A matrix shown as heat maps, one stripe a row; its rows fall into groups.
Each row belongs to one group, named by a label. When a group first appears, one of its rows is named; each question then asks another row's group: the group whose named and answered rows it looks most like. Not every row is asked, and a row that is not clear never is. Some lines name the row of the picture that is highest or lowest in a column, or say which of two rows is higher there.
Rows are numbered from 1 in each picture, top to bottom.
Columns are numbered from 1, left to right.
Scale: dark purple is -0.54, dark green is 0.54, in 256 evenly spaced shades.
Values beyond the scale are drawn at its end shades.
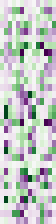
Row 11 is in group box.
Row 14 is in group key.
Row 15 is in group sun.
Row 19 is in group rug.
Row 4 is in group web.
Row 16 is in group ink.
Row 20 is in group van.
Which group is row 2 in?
box
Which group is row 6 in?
box
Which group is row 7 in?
web
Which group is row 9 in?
rug
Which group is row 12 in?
web
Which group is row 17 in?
ink
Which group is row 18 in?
box
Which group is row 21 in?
rug
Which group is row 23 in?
box
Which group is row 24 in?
web
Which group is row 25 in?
web
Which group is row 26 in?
key
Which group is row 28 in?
van
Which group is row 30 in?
sun
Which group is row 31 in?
box
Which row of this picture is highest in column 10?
7
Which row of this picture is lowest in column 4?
9
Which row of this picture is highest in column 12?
27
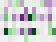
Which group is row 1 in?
box
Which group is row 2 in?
rug
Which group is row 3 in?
key
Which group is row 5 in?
ink
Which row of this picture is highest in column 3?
5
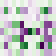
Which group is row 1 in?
van
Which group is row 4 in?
box
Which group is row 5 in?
key
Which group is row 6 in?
box
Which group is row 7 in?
web
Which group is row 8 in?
box
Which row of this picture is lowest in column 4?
5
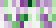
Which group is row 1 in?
key
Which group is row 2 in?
sun
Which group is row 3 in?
web
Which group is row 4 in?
box
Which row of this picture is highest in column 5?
4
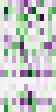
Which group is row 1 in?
sun
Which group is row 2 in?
ink
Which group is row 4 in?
van
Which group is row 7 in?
box
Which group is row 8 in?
ink
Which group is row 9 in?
rug
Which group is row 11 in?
key
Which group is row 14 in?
van
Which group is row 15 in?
key
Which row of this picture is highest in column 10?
3
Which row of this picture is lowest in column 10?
11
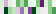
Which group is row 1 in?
web
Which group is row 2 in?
ink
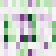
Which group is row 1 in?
van
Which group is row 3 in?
key
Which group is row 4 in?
ink
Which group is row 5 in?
ink
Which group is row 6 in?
ink
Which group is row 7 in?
web
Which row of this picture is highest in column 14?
6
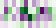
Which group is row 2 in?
web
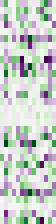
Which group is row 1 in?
sun
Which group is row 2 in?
web
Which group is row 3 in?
sun
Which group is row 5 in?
rug
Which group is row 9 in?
box
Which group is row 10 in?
key
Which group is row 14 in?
web
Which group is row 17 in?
van
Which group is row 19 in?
web
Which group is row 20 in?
sun
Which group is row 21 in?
ink
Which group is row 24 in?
web
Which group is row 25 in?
ink
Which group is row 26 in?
web
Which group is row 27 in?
rug
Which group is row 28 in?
key
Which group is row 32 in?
web
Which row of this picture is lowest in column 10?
28
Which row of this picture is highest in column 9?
21
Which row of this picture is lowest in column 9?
31
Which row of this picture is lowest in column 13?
9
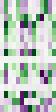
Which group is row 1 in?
sun
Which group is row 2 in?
sun
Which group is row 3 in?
web
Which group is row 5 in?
ink
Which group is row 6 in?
ink
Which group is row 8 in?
ink
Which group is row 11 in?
web
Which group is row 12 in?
web
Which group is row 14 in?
ink
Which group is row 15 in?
box
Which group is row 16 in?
key
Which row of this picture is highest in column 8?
16
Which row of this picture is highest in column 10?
3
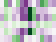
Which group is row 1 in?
sun
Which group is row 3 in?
key
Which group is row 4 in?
van
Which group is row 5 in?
key
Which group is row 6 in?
box
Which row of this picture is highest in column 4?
6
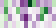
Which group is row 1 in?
key
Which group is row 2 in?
sun
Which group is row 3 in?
sun
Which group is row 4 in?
rug
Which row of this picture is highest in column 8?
1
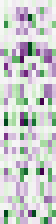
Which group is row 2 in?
sun
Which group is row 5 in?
sun
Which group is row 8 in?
key
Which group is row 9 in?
box
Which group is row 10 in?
rug
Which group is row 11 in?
sun
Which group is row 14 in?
box
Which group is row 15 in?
web
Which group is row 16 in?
van
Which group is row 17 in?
ink
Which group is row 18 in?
ink
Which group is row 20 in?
rug
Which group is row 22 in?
rug
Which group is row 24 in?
sun
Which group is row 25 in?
web
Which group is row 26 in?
rug
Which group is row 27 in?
sun
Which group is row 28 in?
sun
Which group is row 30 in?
rug
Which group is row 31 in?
ink
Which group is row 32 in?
sun
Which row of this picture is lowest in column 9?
10
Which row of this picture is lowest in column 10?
8
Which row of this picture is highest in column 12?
32
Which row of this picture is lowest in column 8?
31
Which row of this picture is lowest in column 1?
8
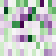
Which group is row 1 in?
web
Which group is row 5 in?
sun
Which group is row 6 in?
key
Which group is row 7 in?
van
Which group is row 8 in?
box
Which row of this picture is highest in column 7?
1
